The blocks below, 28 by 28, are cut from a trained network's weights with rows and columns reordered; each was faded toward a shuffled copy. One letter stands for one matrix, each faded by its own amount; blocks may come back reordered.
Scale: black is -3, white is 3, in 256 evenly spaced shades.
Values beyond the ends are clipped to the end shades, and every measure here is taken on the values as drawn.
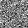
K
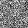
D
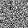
D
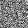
K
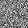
K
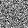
K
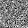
K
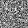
D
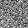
K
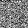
D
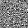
D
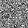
D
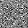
D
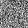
K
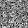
D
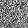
D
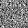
D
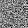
D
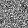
K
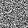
K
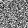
K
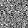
D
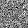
K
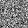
K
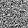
D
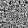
D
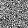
K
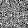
D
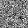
D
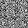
K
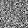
D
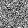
K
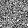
K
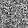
D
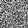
K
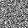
K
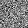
K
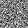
K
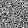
D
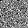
D
